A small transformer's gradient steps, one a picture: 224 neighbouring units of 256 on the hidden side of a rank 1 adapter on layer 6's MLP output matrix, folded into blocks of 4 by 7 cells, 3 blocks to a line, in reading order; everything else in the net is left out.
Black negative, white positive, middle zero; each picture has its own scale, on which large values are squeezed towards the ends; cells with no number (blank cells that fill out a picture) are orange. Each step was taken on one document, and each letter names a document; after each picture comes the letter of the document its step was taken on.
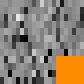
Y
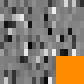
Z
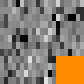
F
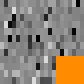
Z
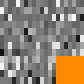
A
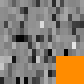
Y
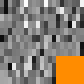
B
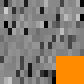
B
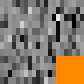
F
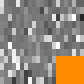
A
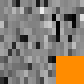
F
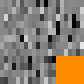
F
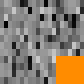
F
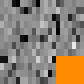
Y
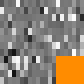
A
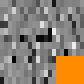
Y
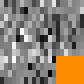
Y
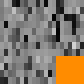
F
